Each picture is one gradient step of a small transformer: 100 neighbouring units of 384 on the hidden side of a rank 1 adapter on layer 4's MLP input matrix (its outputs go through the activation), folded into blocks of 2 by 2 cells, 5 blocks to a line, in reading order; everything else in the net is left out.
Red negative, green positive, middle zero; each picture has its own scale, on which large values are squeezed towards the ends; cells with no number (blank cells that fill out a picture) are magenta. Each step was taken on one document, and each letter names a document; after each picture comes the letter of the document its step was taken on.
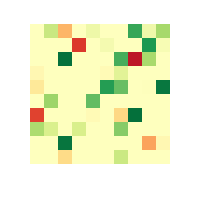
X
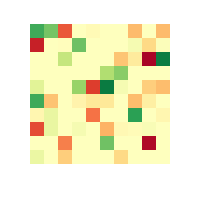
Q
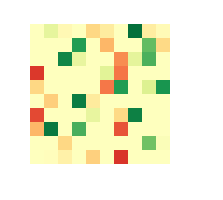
X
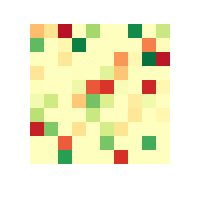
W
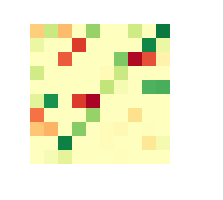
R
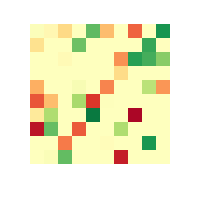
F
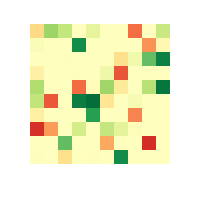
W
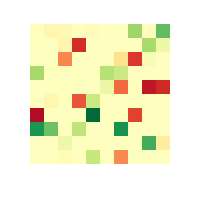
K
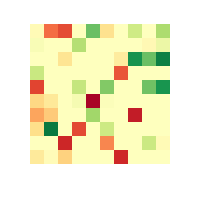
F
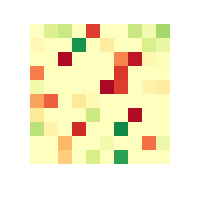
X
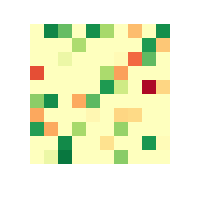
K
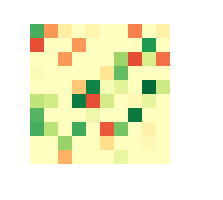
W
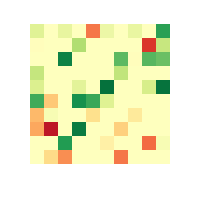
F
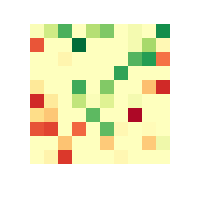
F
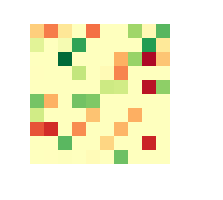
R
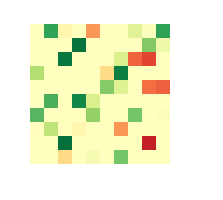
R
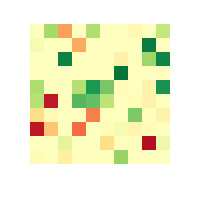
W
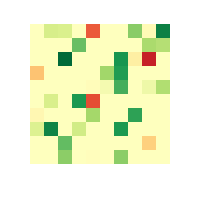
R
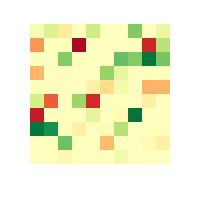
R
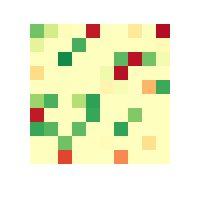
K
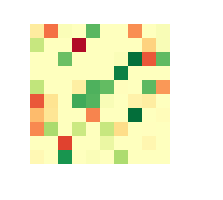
Q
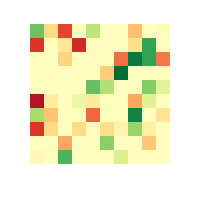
Q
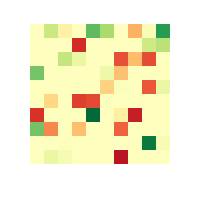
K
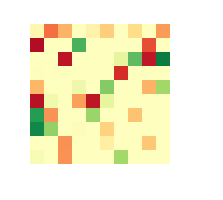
F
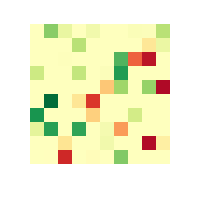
K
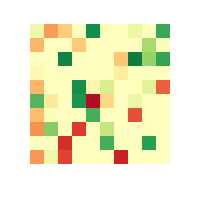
F
